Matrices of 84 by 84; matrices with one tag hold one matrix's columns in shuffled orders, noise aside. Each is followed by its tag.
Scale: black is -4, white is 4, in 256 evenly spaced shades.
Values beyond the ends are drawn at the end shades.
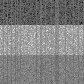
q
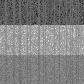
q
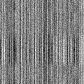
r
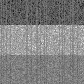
q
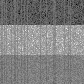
q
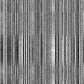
r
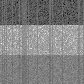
q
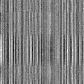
r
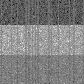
q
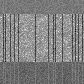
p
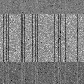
p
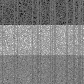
q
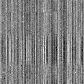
r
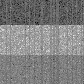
q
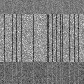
p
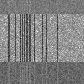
p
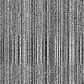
r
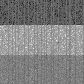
q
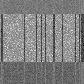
p
